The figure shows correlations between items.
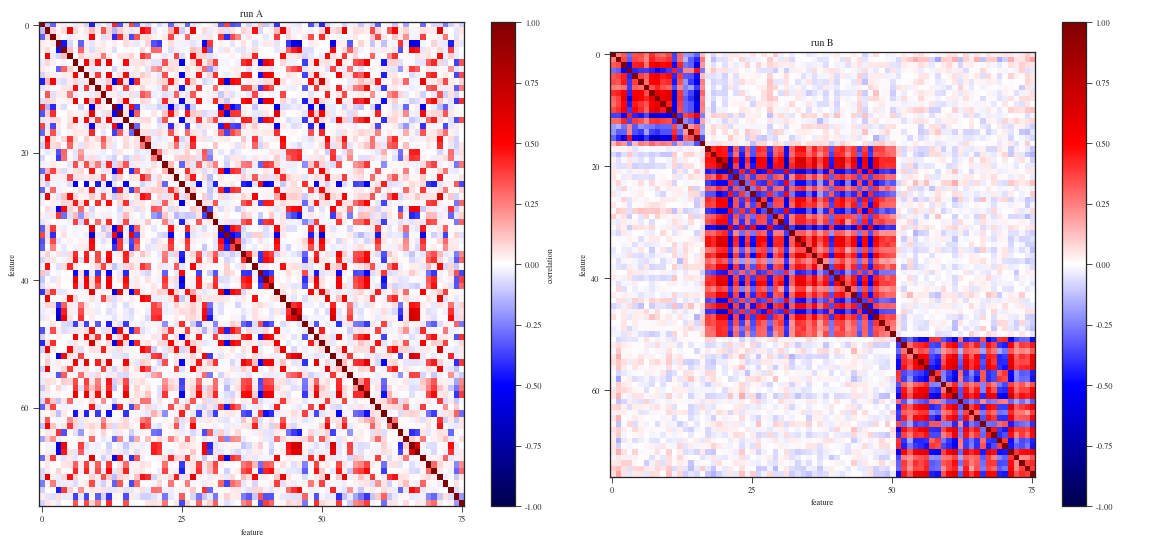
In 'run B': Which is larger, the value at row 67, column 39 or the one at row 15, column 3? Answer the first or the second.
the second
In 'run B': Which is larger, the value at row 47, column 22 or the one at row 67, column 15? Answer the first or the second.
the first
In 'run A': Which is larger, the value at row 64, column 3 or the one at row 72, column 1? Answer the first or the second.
the first
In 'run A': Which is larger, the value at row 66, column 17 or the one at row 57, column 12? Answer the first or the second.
the second
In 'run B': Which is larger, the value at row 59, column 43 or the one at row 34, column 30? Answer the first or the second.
the second
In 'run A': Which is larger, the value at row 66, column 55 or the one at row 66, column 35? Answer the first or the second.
the first
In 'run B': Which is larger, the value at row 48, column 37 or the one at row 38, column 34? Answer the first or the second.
the second
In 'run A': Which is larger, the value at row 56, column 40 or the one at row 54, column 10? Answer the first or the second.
the first
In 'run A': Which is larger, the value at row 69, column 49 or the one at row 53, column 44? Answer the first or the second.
the first
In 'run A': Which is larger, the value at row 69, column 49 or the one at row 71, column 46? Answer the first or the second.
the first
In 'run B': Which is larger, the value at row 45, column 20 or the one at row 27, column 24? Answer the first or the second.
the first
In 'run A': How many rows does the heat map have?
76
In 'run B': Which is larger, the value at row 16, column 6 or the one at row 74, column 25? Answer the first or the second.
the first
